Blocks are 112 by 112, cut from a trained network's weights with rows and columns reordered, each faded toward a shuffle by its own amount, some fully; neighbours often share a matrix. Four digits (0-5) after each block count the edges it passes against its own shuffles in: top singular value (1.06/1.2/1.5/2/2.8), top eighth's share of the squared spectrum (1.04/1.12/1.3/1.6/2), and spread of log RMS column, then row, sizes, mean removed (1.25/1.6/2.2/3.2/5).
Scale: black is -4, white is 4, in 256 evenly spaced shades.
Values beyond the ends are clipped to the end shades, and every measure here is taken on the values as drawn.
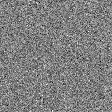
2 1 0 0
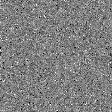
2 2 1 1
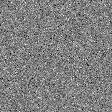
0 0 0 0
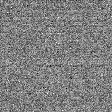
3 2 0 0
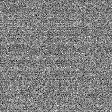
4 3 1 1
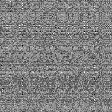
4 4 2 2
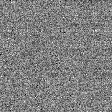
3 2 0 0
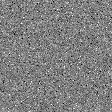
0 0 0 0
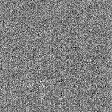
3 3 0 1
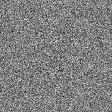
0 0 0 0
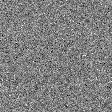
1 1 0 0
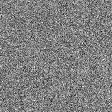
2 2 0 0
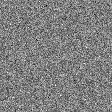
0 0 0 0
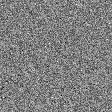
0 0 0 0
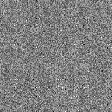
3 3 1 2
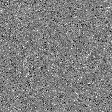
2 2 0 1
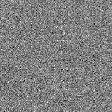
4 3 2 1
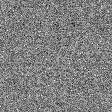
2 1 0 0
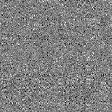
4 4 2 2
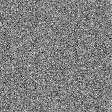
2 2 0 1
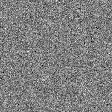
2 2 0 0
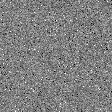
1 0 0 0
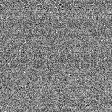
3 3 0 1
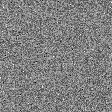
1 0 0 0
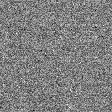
2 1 0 0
